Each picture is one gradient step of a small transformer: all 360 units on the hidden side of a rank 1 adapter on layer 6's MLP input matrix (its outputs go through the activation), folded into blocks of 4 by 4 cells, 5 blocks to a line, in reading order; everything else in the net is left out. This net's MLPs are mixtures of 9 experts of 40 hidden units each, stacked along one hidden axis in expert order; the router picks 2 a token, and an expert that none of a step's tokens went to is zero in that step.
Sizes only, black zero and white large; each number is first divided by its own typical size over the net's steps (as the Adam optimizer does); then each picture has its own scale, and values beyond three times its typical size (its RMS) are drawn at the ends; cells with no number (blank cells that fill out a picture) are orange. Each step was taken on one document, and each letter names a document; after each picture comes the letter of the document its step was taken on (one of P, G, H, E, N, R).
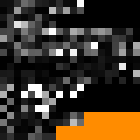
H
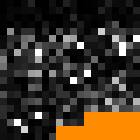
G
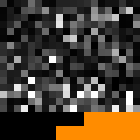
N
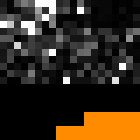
H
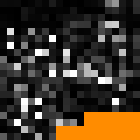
G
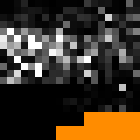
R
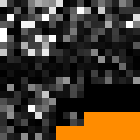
H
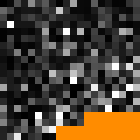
N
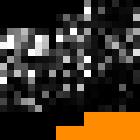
R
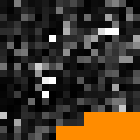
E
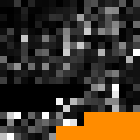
E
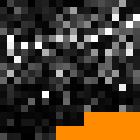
E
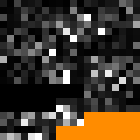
E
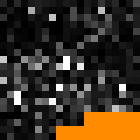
G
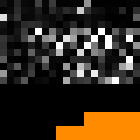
H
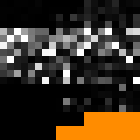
R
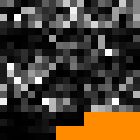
N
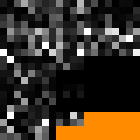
H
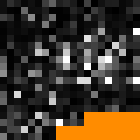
G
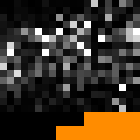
R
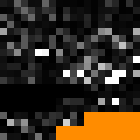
G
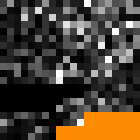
N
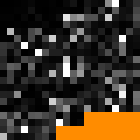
G
